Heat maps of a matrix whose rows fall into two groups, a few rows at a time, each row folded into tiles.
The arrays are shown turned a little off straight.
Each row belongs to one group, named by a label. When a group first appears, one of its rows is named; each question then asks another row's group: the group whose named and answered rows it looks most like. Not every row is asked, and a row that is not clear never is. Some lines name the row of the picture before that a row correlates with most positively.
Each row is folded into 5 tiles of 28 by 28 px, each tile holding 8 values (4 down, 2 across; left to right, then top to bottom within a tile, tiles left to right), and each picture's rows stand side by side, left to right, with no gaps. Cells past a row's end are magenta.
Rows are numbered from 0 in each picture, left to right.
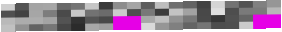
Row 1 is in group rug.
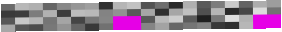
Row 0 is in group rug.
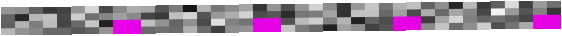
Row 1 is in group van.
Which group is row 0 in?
rug
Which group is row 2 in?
rug
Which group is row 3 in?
rug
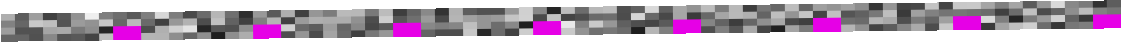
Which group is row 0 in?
van
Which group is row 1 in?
rug
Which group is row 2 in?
van
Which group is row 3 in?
van
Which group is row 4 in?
rug
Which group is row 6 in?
rug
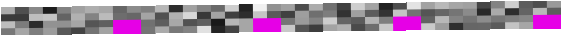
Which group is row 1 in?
rug
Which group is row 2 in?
rug
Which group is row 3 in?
rug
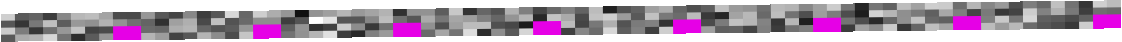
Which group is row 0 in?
van
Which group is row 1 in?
rug
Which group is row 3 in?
van
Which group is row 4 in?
van
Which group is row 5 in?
rug
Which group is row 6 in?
van
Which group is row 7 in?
rug
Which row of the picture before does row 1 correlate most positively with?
1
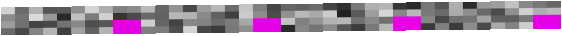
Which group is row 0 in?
van
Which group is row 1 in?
van
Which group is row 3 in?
van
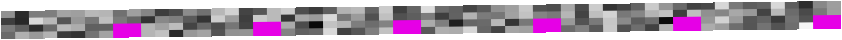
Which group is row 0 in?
van
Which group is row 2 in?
van
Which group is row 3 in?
van
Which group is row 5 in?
rug
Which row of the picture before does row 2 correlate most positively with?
1
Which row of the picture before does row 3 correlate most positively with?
1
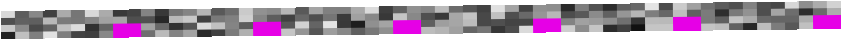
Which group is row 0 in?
van
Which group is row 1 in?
van
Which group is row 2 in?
rug
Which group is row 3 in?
rug
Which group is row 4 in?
rug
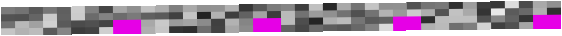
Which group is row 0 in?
rug
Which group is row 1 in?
rug
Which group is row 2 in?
van
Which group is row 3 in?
rug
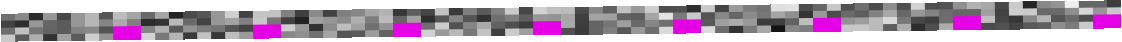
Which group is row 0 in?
rug
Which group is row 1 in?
rug
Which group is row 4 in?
van
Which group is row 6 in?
rug
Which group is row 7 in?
van
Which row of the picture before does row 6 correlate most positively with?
0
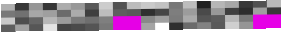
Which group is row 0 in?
van
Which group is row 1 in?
rug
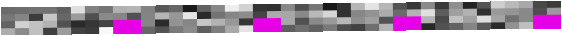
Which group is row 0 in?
rug
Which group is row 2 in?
van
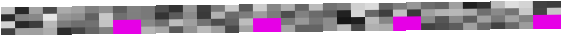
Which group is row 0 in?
van
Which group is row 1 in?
rug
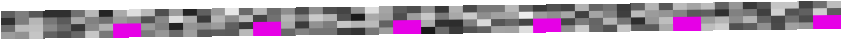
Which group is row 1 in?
van
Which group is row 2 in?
van
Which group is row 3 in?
van
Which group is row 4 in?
rug
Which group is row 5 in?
rug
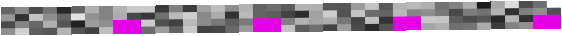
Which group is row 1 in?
van
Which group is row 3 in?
rug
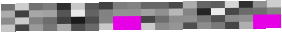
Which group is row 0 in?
rug
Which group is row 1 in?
rug
